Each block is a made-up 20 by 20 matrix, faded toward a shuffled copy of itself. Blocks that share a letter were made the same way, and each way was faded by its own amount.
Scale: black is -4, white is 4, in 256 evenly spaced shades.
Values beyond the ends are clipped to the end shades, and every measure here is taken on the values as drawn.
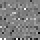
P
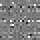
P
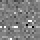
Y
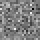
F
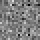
F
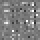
P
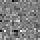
Y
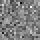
F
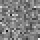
F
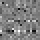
P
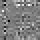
P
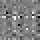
P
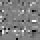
P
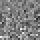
F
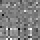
P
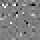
P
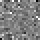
Y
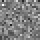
F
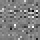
P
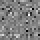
Y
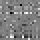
P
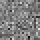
F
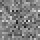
F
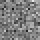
F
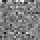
F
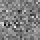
F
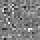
Y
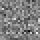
F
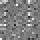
P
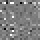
P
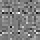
P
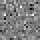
Y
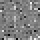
Y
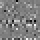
P
